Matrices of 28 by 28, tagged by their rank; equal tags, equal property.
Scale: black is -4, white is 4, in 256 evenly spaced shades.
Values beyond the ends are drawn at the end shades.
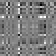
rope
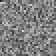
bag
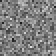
bag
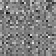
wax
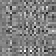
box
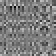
box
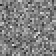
bag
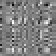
box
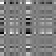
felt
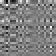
rope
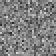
bag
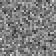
bag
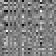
box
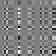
felt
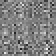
wax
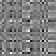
rope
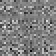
wax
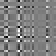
felt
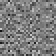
wax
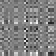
rope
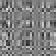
rope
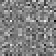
wax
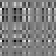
felt
